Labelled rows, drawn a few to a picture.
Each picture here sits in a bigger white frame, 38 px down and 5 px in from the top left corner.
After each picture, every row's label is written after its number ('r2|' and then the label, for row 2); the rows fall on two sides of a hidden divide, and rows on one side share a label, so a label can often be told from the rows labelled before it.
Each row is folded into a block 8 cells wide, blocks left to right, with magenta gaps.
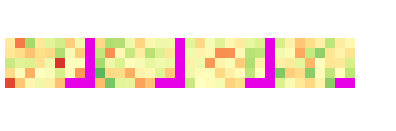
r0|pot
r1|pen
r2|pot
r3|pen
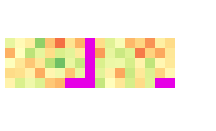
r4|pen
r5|pen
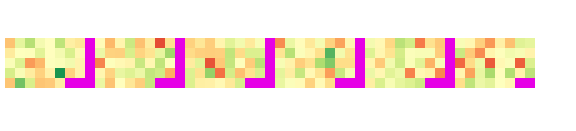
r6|pen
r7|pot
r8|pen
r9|pen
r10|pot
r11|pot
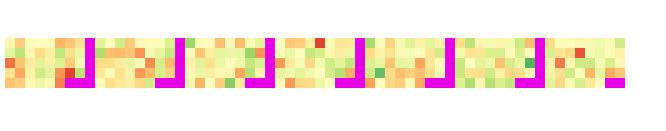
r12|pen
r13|pot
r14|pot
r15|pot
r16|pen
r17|pen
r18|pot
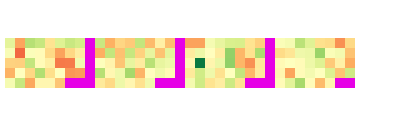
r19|pot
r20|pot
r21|pen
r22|pen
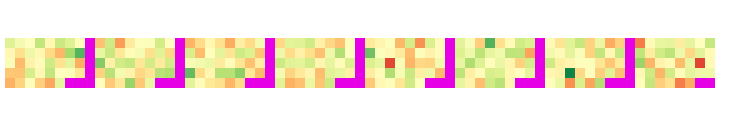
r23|pot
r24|pen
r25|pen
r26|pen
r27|pot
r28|pen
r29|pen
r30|pen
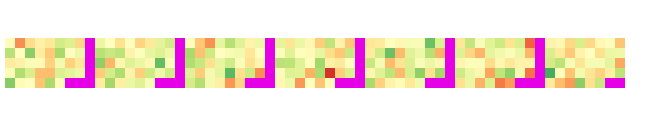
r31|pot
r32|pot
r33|pen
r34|pen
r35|pen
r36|pen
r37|pen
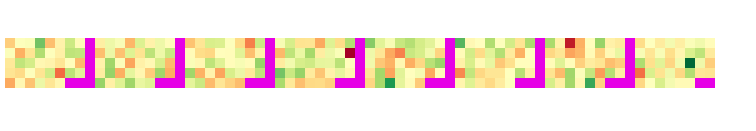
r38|pen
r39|pot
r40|pen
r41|pen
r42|pot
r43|pot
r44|pot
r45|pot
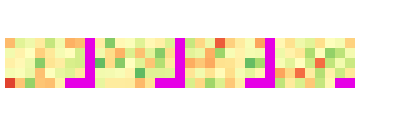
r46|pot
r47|pen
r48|pot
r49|pot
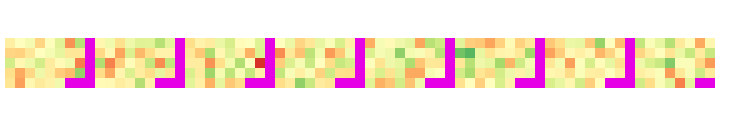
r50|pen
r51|pot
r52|pen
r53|pot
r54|pen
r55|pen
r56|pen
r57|pen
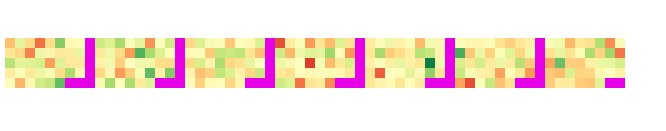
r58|pot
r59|pen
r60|pen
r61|pen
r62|pot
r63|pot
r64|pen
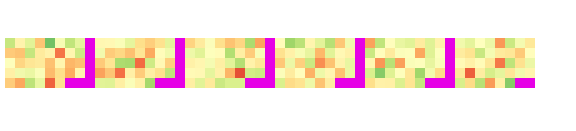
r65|pot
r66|pot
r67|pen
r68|pen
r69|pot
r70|pot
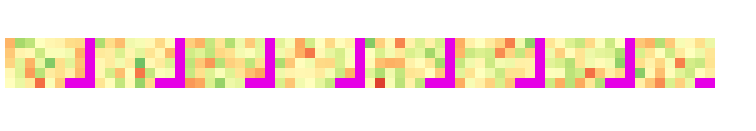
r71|pen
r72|pot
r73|pot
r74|pot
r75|pot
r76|pen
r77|pot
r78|pen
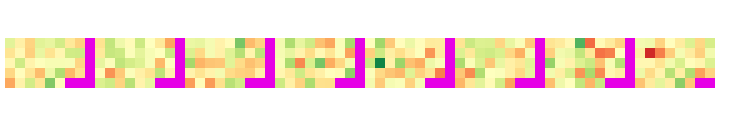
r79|pot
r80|pen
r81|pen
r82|pen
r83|pen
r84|pen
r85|pen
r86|pot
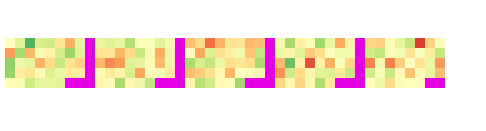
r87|pen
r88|pot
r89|pot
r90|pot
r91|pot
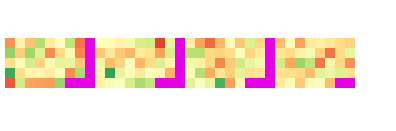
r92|pen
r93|pot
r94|pot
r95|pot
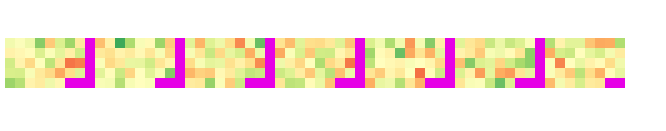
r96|pen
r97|pen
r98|pot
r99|pen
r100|pen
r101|pot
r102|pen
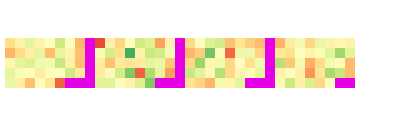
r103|pen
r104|pot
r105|pen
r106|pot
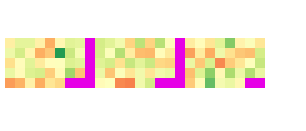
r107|pot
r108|pen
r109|pot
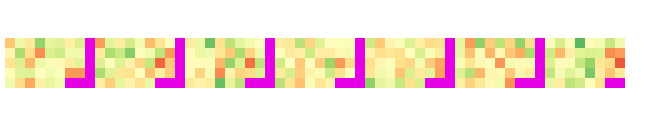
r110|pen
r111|pen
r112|pen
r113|pen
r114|pot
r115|pot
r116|pen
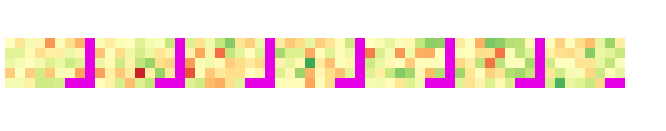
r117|pot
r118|pot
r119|pot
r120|pen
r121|pen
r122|pot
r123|pot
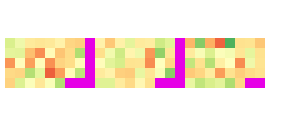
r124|pot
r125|pen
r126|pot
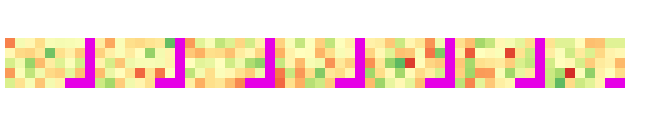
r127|pot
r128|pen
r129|pen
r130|pen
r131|pot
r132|pot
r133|pen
